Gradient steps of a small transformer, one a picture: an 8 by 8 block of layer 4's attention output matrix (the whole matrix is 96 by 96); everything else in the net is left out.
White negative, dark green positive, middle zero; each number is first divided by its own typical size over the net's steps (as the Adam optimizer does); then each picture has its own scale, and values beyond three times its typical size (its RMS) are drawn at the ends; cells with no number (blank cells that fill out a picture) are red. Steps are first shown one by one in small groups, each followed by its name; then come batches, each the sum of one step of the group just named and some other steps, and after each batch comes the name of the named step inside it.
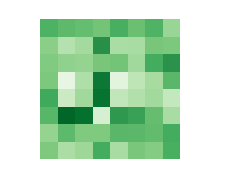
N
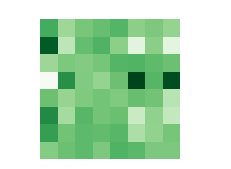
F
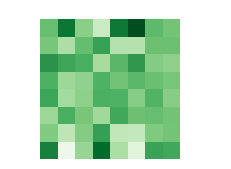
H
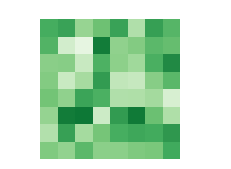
N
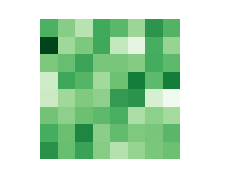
F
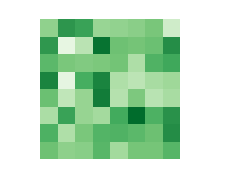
N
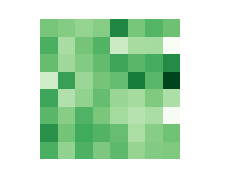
F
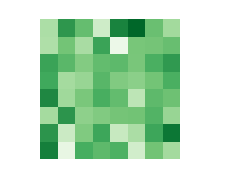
H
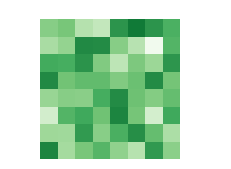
H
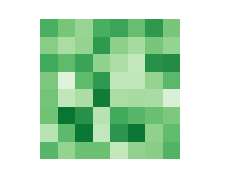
N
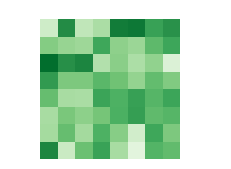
H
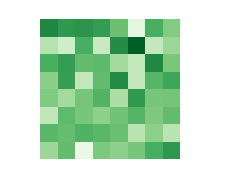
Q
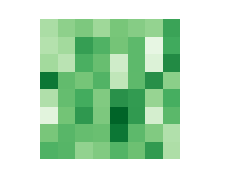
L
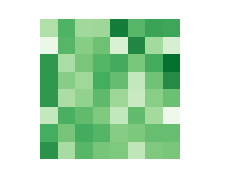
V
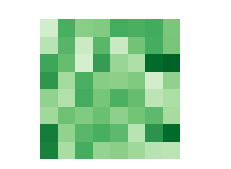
V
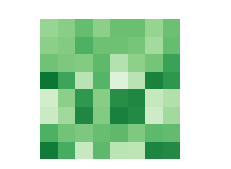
L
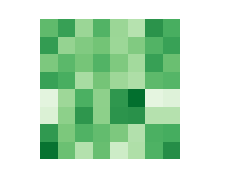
Q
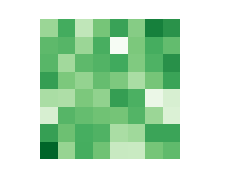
V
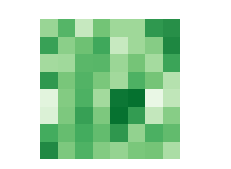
L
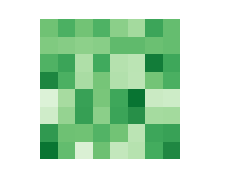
Q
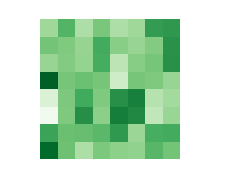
L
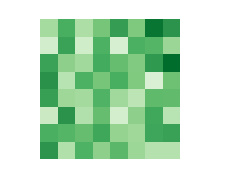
V
